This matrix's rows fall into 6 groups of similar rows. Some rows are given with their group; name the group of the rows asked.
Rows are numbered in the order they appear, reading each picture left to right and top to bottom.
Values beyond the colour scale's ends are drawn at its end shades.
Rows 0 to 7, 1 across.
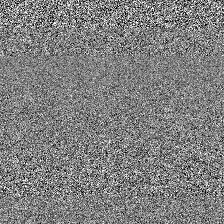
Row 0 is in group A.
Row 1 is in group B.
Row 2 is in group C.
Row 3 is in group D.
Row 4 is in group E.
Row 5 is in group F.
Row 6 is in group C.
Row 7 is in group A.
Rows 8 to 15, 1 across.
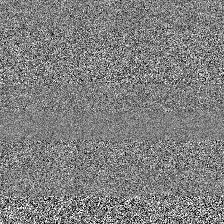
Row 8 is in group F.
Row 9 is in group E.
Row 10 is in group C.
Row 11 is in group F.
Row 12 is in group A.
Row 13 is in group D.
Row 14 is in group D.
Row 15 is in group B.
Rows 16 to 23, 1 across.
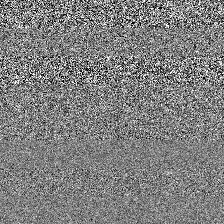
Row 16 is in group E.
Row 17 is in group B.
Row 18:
F
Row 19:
E
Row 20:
A
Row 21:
B
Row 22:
E
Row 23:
C
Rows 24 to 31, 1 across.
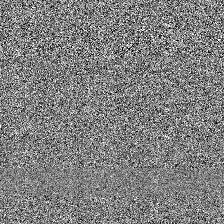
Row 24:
D
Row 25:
E
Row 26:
F
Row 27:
A
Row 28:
D
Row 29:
C
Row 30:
C
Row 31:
C
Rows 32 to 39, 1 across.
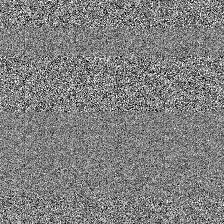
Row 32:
B
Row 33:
A
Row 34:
F
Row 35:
A
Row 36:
A
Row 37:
A
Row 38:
F
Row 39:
E
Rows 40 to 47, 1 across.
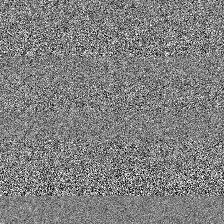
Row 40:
B
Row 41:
A
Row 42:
E
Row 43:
A
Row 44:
A
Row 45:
B
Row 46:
A
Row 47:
B
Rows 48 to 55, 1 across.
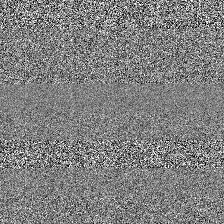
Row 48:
C
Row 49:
D
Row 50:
A
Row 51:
A
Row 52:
C
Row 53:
C
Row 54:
A
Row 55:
F
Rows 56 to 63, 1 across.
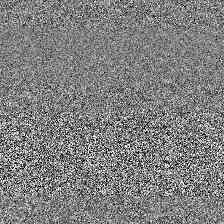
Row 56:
F
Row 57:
D
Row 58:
D
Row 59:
B
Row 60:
F
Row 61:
A
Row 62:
E
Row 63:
B
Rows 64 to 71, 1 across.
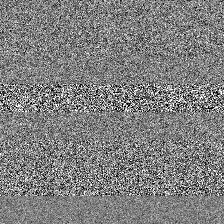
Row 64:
F
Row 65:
F
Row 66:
B
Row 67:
E
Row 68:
B
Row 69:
A
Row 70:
A
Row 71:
C
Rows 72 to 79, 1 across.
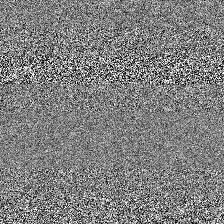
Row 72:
F
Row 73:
A
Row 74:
D
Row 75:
D
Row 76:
B
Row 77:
E
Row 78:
A
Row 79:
C
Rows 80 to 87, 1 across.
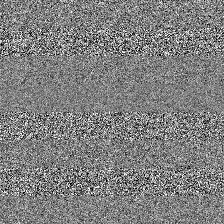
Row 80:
D
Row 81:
D
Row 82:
A
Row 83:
F
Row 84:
A
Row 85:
F
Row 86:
F
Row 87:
C
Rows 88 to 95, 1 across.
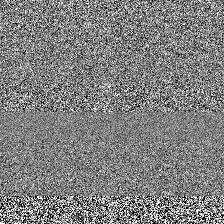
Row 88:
A
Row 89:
F
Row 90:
D
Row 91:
F
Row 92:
A
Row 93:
D
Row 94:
D
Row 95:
C
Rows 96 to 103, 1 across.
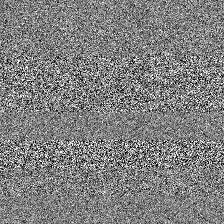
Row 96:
C
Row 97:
D
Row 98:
C
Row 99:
B
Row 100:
F
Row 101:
A
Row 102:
E
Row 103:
F
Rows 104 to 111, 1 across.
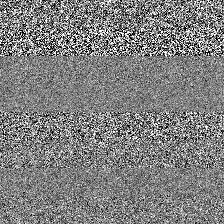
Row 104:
F
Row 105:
D
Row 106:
A
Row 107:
C
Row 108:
C
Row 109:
D
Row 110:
F
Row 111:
E
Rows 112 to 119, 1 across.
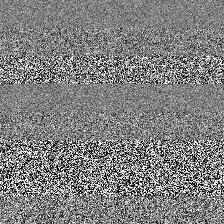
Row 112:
B
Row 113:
F
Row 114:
A
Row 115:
E
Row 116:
D
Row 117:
B
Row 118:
C
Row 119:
A
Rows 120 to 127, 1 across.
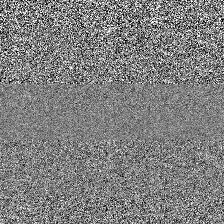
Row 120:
C
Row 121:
F
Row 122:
D
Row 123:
B
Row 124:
C
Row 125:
F
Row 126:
B
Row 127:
B
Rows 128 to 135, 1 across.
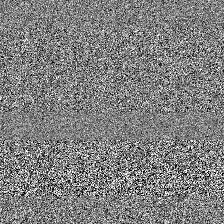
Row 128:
A
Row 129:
C
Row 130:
E
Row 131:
D
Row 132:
D
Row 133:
C
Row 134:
A
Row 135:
D
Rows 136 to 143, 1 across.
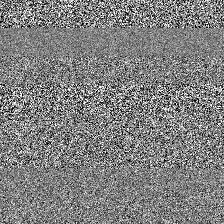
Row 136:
D
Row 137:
C
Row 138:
A
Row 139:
D
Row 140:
E
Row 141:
B
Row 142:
C
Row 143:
D
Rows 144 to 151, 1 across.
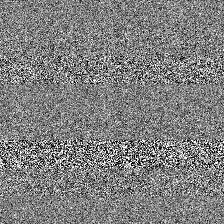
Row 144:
E
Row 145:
A
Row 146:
F
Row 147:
E
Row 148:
F
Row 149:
E
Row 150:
B
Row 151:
D
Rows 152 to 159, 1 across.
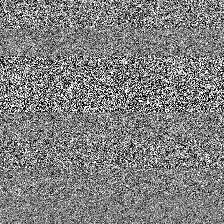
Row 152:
C
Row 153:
E
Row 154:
E
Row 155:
A
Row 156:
E
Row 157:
C
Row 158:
E
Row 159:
B
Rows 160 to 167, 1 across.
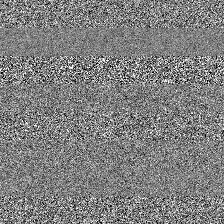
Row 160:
B
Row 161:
B
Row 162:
D
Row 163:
F
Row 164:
C
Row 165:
B
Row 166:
B
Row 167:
A
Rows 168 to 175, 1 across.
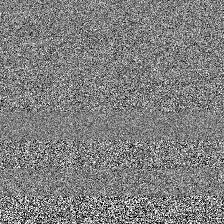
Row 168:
D
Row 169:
E
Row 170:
C
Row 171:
D
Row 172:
D
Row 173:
C
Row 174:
E
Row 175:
A
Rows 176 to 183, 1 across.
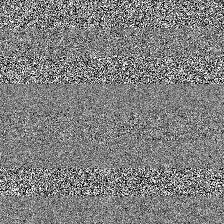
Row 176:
A
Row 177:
B
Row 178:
E
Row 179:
C
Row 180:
C
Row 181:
D
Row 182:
F
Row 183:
F
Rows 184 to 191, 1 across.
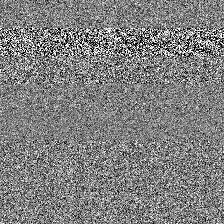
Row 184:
C
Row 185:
F
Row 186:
A
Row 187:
B
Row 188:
F
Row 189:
C
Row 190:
A
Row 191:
C
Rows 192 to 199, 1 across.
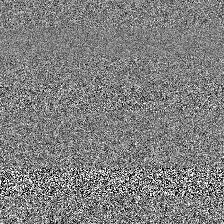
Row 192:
B
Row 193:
F
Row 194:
C
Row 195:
B
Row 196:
B
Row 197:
C
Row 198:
D
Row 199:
B
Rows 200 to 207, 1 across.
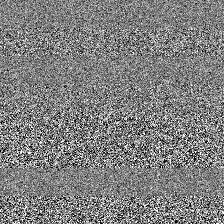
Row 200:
A
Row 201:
C
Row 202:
D
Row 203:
C
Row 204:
F
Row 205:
B
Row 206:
C
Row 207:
C
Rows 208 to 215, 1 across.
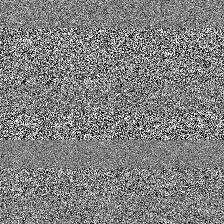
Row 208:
B
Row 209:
D
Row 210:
A
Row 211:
F
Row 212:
A
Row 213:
D
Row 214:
A
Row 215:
F
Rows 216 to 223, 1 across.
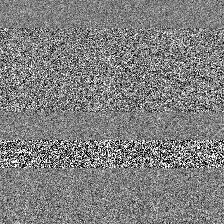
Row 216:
B
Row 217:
E
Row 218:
F
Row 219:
F
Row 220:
C
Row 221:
F
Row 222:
C
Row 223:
C
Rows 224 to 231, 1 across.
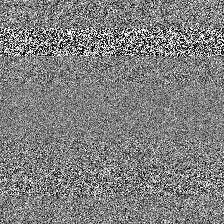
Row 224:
B
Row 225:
A
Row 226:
A
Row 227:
D
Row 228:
A
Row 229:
C
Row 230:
F
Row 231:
D
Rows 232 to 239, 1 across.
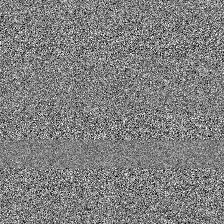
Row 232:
D
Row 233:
A
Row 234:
D
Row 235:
A
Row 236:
E
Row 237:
E
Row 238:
A
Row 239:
F
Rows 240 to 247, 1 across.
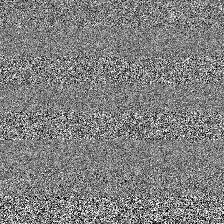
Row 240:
E
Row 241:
C
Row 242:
D
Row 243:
A
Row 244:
C
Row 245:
B
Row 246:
B
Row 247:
C
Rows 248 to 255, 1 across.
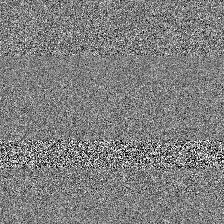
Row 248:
F
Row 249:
A
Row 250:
C
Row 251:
D
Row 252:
A
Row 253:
F
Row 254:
E
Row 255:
D
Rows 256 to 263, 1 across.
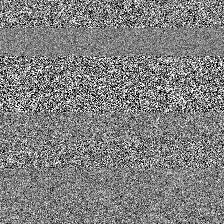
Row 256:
B
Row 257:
A
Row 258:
E
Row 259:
E
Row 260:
C
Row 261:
B
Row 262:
E
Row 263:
F
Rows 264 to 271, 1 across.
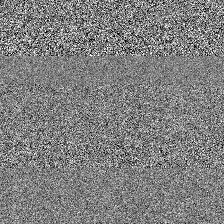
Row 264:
A
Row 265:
B
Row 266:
B
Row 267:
E
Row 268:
E
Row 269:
B
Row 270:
D
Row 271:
F
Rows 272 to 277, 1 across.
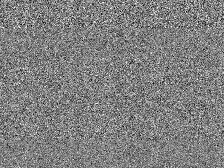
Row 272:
C
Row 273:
B
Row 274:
C
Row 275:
F
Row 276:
C
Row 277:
C
